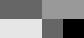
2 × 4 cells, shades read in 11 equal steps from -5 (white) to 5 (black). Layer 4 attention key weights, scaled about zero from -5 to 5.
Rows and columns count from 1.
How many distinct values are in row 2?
3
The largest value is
5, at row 2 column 4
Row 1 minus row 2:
5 5 -2 -6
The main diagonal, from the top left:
1 -4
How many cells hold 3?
0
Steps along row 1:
same down same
